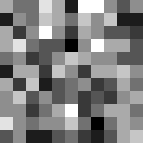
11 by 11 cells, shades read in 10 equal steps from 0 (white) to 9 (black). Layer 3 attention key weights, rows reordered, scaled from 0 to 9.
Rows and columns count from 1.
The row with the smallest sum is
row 1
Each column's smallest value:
1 1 2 0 2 0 0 0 2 2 2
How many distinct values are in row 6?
5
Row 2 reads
8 4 5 2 3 5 2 4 2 8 8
